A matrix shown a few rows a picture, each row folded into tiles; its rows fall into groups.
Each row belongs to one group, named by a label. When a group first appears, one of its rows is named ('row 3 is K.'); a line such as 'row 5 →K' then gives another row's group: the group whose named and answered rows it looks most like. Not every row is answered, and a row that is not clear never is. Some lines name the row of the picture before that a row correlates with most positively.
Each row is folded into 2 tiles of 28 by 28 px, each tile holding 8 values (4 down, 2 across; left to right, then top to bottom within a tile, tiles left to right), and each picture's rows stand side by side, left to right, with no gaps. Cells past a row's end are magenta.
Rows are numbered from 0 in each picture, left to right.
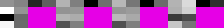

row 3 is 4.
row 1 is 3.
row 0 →4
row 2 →3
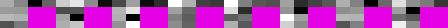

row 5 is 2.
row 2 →4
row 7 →2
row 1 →2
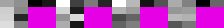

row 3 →3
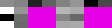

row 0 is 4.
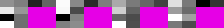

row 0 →4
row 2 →4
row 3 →3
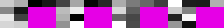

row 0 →2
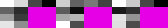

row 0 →2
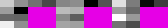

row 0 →2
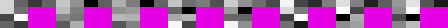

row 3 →2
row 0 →3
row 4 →2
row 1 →3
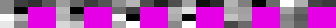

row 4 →3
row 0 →2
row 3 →4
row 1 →2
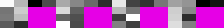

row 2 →3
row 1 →4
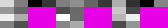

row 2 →3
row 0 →3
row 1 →2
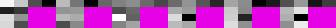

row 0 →2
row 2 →2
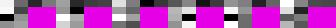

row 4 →4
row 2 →3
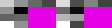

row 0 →2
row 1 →2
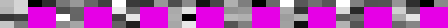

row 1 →2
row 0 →4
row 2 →3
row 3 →4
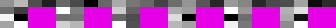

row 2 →4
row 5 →4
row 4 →4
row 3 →4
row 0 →2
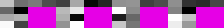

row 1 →4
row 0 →2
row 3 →2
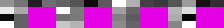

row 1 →4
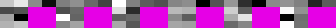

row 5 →4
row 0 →2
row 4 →3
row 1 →2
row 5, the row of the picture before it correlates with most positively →0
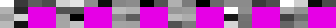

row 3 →3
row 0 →3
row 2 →4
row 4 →4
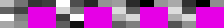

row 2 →3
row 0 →2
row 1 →3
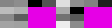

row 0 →4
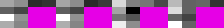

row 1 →2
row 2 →2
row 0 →2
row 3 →4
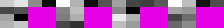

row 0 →2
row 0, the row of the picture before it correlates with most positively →2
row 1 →3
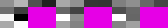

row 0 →2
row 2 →2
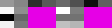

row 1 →4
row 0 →4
